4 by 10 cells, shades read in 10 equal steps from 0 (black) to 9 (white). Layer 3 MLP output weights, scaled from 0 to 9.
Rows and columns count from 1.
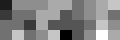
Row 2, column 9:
6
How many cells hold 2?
2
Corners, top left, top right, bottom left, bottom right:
1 7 4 6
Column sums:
11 20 15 22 22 12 14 19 28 22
